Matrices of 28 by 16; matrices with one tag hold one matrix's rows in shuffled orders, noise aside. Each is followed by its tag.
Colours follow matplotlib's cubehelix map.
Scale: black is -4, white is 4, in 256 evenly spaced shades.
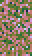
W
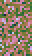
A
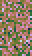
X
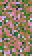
A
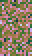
X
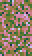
W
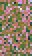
X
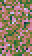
W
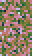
A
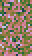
A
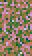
W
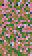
W
